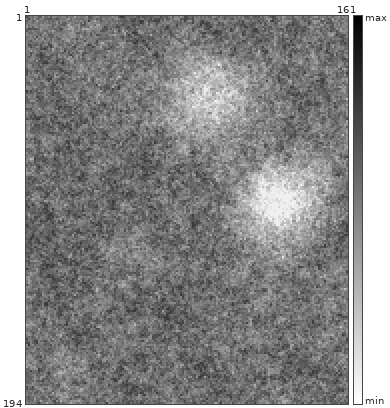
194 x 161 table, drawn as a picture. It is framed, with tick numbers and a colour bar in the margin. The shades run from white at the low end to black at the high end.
Grain: blotchy. Mirror symmetry: none. Histogram: skewed, a long tail of low values. Odd rows or columns: none. Ninth with the lowest average: middle right. Dips: two.
